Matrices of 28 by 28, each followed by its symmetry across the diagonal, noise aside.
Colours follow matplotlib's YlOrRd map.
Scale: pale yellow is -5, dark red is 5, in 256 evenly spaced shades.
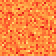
antisymmetric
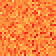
symmetric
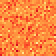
neither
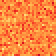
neither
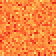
antisymmetric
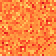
symmetric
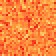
antisymmetric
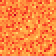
symmetric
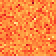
neither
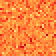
neither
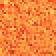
antisymmetric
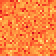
symmetric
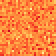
antisymmetric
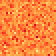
neither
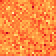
symmetric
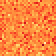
antisymmetric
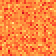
antisymmetric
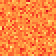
antisymmetric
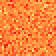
antisymmetric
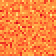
neither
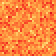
symmetric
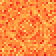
symmetric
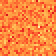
neither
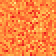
neither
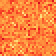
symmetric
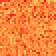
neither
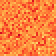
symmetric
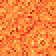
symmetric
